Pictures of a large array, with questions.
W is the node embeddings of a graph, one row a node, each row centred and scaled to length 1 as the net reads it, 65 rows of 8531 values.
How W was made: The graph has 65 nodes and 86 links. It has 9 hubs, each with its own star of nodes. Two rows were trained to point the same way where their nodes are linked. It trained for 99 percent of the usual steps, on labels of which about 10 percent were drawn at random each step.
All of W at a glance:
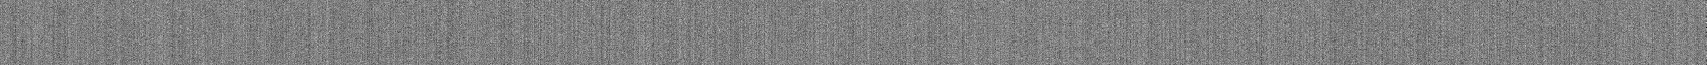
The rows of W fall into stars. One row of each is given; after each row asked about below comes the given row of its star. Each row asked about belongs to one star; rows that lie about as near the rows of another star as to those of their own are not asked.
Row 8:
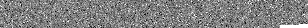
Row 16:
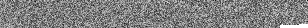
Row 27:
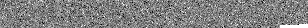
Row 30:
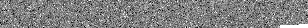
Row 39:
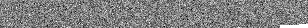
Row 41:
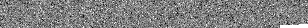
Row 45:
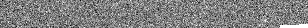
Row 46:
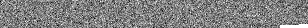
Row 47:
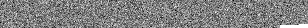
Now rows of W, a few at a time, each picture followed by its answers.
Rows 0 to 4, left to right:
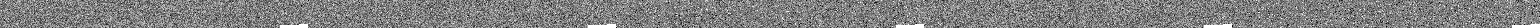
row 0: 45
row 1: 27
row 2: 41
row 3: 27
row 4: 45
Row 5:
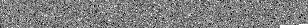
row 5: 8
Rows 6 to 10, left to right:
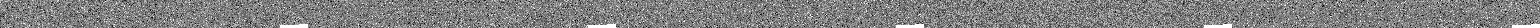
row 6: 41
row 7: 30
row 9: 8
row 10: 39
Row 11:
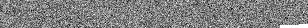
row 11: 47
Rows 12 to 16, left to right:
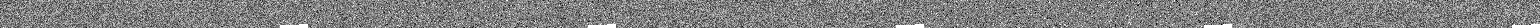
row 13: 8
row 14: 8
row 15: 16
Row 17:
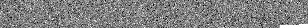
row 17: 27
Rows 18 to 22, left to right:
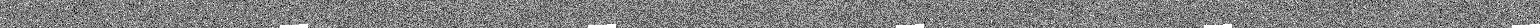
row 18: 16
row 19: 47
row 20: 45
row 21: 39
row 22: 39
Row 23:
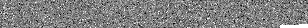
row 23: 16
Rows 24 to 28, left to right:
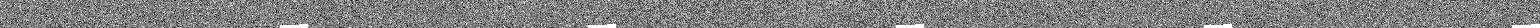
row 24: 45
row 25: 30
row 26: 30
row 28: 8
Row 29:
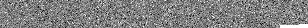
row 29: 39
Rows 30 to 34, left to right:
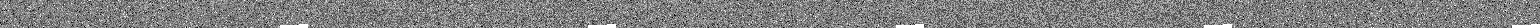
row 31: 47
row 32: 27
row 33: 8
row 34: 39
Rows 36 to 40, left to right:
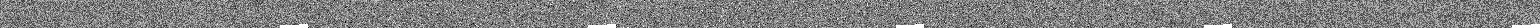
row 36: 46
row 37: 41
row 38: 8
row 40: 41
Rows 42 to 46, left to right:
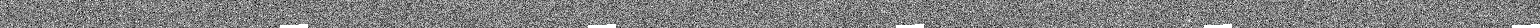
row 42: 41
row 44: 45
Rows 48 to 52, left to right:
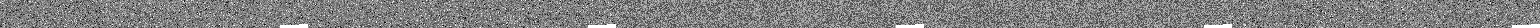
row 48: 16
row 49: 8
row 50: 27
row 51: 47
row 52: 41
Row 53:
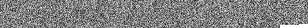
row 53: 47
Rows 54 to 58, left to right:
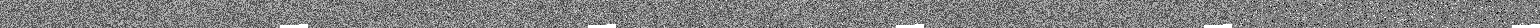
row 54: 39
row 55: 46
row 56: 39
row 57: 16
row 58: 27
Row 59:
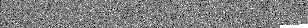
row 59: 45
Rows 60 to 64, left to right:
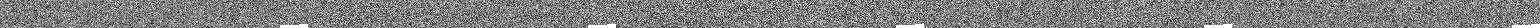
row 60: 46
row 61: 41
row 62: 45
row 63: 30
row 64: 45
